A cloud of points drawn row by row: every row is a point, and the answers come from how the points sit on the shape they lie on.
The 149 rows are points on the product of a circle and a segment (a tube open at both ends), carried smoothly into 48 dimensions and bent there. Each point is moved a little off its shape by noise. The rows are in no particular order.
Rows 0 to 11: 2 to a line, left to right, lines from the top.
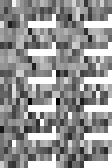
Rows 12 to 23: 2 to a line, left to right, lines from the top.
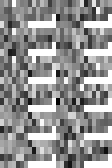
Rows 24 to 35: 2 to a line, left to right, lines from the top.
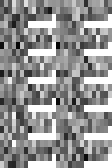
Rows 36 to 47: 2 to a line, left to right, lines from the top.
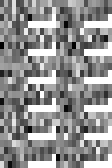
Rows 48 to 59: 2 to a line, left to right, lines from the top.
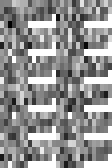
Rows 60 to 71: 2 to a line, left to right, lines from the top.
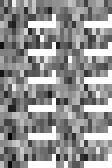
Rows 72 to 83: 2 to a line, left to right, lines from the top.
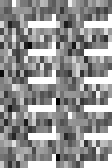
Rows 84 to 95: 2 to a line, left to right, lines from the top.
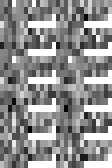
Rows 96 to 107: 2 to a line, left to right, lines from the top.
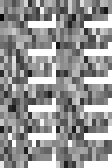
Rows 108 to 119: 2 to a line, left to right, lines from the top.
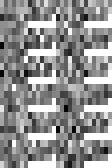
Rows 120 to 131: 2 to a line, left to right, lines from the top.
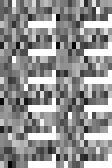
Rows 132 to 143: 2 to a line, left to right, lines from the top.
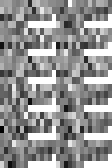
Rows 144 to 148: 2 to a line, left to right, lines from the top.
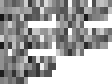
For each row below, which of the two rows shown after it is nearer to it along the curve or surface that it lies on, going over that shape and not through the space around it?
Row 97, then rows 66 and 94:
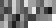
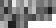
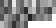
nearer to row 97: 66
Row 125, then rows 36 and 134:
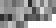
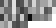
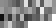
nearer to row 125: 134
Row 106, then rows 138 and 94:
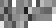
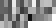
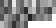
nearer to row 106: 138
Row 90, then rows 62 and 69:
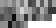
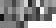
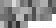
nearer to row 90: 62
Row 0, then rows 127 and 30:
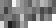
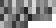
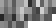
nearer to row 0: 127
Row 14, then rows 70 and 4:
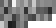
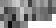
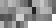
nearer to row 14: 70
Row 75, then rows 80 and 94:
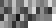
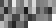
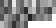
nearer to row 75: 80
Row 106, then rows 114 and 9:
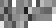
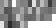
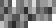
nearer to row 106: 114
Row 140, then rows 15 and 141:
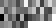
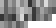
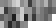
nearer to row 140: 15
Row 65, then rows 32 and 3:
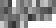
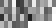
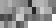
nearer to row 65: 32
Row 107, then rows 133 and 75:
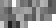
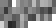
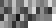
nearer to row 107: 133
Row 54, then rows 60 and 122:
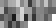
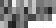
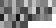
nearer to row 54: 60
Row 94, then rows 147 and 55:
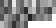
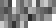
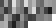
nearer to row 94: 147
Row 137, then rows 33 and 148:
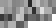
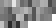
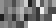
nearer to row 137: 33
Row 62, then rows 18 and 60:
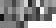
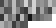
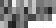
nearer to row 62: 18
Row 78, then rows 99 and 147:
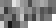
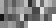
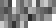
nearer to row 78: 147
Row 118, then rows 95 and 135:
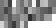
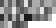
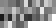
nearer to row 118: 95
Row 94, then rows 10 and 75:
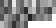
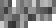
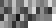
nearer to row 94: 10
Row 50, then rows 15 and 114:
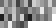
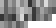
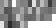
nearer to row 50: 15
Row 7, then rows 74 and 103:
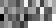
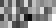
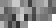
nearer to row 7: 74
